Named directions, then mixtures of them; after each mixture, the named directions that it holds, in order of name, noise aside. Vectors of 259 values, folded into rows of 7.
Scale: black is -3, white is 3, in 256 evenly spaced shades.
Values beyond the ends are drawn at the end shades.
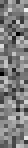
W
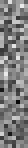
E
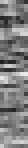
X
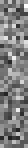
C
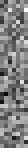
C, W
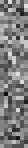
C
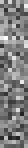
C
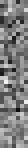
W, X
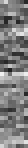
W, X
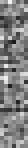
E, W, X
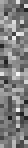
C, W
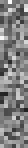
C, W, X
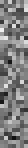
C, W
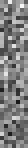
E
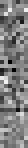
W, X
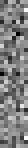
W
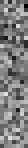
C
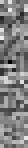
C, W, X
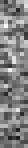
C, X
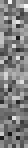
C, E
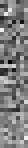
E, W, X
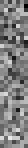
C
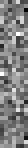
W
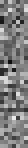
C, W, X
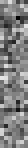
E, W, X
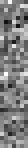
E, X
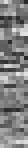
X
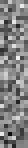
E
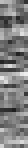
X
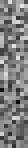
E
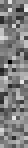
C, W, X
